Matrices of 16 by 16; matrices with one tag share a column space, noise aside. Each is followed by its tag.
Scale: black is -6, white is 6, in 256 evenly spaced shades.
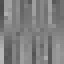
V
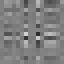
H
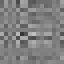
H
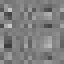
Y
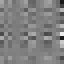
H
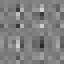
Y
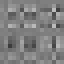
Y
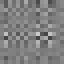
H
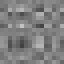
Y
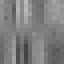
V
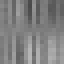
V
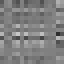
H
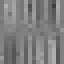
V
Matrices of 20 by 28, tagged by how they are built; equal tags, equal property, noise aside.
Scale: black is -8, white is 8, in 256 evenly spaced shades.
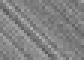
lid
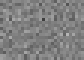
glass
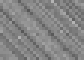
lid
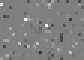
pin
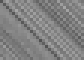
lid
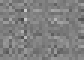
glass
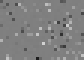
pin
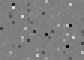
pin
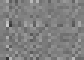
glass
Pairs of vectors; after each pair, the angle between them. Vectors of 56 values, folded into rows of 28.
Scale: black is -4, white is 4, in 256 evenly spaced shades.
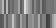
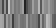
nearly opposite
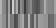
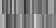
partly aligned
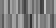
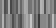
nearly opposite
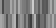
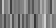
partly opposed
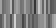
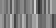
nearly opposite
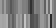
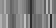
nearly parallel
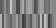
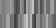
orthogonal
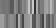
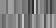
nearly opposite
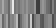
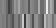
orthogonal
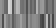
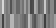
orthogonal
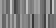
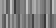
nearly parallel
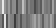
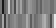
partly opposed
